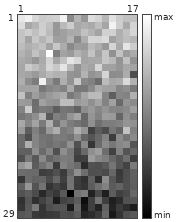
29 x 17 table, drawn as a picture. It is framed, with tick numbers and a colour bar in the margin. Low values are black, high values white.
Odd rows or columns: none. Average level on the scale: 50%. Grain: fine. Slope: up to the top.
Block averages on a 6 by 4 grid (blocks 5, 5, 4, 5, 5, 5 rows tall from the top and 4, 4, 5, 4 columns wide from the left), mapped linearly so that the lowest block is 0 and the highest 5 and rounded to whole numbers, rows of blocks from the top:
5 4 4 5 | 4 4 4 4 | 3 3 3 3 | 2 2 2 2 | 2 1 1 1 | 1 0 0 0
